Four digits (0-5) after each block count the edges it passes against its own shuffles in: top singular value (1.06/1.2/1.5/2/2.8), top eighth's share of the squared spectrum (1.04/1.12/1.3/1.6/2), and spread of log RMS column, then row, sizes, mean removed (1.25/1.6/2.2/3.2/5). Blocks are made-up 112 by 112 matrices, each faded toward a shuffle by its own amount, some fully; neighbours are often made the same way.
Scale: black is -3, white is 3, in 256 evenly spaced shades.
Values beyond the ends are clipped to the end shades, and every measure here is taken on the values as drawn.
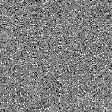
4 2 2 1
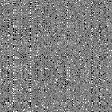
4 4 3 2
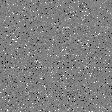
3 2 0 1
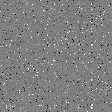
3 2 1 0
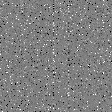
3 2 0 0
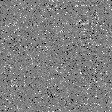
3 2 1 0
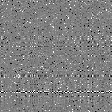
5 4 2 2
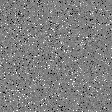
2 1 0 0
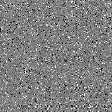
4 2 1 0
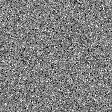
0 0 0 0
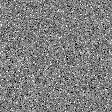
0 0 0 0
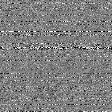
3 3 0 4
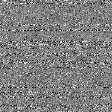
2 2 0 4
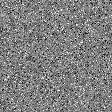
2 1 0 0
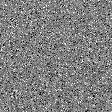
3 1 0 0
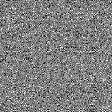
4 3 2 2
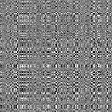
5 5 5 4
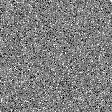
2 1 0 0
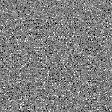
4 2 1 1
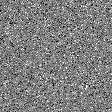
2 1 0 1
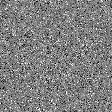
3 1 0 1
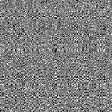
5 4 3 3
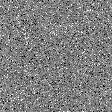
2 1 0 0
